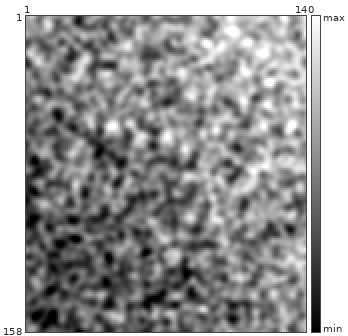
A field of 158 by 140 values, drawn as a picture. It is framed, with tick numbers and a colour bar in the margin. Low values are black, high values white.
The ninth with the lowest average is the bottom left. No regular stripes run through it. The top right is the ninth with the highest average. The field is mottled with small blotches. Neither half mirrors the other. The field climbs toward the top right.
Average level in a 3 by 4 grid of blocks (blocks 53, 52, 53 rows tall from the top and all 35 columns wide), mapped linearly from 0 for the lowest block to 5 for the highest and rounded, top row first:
2 3 4 5
1 2 3 4
0 1 2 3
